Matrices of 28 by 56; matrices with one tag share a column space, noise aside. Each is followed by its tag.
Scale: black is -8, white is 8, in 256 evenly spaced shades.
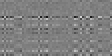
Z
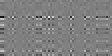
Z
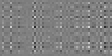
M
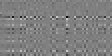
Z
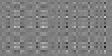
M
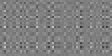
M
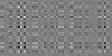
M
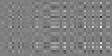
M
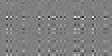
Z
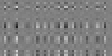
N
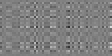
M
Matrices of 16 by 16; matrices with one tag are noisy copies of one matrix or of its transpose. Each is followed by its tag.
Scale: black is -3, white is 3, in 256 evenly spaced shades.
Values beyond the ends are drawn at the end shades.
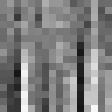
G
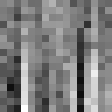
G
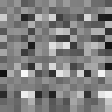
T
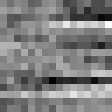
G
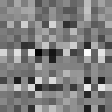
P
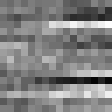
G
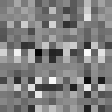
P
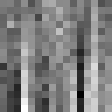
G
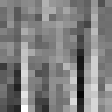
G
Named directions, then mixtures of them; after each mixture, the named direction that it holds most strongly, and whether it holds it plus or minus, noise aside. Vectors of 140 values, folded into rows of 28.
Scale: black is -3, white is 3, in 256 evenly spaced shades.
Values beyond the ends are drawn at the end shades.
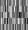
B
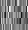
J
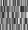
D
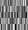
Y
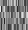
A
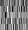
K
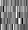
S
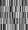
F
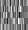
B, plus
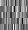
B, minus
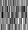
Y, plus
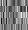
J, minus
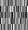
Y, plus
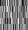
K, plus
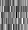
S, minus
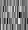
B, plus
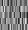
D, minus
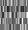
D, plus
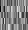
A, minus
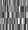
D, plus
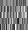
Y, minus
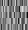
D, minus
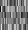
A, minus
